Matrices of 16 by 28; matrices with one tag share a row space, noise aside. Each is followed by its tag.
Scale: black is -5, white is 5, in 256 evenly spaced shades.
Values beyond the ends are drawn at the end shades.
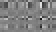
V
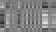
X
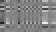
X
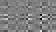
V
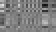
X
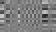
X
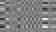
X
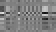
X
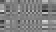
X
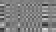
X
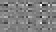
V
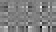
V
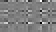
V
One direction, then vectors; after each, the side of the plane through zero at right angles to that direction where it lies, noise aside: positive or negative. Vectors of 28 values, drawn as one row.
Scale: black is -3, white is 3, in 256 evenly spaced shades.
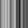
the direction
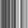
negative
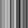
positive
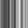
negative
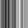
negative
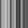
positive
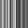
positive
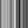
positive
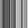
negative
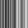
negative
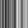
negative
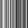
positive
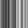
negative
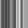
negative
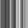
negative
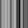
positive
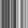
negative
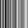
negative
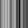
positive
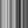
positive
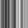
negative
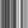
negative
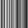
positive
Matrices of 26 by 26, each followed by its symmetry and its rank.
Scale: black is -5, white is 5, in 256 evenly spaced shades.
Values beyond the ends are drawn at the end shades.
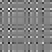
symmetric, rank one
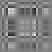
symmetric, rank one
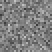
antisymmetric, full rank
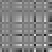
symmetric, rank one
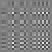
symmetric, rank one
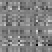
neither, rank three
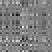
neither, rank two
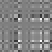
symmetric, rank one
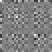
symmetric, rank three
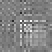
symmetric, rank three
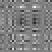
neither, rank two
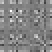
symmetric, rank three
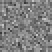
antisymmetric, full rank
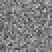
antisymmetric, full rank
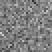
antisymmetric, full rank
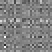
neither, rank three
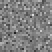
antisymmetric, full rank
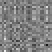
neither, rank three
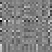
neither, rank three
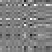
neither, rank two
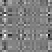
neither, rank two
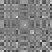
symmetric, rank three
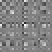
symmetric, rank three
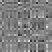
neither, rank three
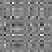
neither, rank two
